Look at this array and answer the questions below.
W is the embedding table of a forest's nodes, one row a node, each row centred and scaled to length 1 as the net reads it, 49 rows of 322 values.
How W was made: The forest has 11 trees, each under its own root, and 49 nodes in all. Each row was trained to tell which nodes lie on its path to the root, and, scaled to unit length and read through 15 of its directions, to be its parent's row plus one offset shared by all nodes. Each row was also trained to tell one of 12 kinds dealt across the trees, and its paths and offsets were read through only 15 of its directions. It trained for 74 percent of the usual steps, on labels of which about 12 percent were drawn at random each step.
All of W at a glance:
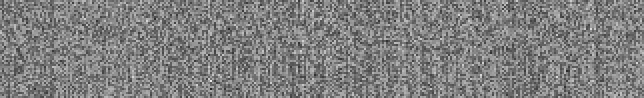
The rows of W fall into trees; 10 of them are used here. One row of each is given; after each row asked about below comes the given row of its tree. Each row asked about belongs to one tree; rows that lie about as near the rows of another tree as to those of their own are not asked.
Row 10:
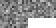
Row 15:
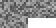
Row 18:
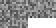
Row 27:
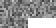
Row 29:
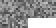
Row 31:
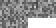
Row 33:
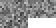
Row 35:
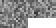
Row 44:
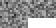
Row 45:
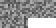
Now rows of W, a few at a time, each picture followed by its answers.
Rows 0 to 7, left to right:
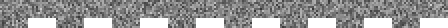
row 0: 29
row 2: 44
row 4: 44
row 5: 35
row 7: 27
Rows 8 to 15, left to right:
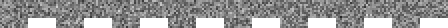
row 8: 15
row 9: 29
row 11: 10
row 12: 27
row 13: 45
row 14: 33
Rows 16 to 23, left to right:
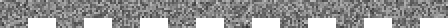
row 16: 15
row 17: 15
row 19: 44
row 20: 18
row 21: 29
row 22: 35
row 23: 27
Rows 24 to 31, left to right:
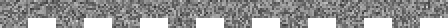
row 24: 44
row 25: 31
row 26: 29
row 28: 35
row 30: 33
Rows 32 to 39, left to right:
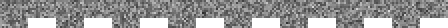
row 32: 10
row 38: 33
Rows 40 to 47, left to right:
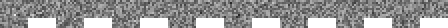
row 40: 35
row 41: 27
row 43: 45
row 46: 10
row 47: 10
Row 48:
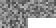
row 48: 45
